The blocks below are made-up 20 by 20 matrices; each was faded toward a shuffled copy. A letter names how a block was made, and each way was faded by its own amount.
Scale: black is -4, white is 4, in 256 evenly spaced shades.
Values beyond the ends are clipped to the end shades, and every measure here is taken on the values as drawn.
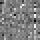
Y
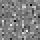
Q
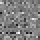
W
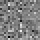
Y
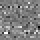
W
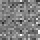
Y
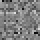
W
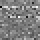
W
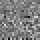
W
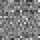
Y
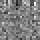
Y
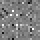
Q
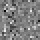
Q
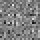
Y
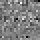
W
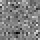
Y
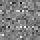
W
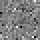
Q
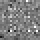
Q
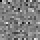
W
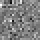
Y
